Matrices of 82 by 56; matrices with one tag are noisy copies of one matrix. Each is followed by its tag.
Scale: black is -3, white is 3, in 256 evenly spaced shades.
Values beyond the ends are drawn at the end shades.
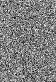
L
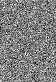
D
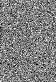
D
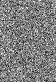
L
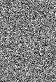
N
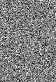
N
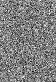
L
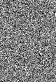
N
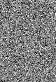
N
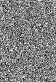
L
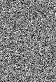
N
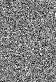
N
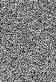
D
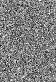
L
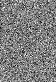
D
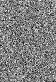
L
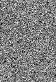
D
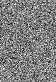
D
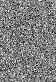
L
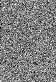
D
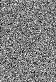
D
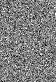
N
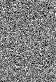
N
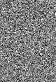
N
